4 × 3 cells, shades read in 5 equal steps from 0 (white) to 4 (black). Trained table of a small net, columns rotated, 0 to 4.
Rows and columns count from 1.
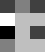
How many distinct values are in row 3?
3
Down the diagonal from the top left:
3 1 3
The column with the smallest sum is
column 2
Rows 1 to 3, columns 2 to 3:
2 3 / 1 1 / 1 3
